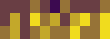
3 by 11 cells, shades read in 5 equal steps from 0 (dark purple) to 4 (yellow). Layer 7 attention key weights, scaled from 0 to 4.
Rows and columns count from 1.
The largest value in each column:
2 3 1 4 3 3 2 4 4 2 4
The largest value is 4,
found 5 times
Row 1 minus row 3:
-1 -2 0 0 -2 -2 0 -3 -1 -1 -2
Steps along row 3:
up down up up down same up down same up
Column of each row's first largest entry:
4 4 8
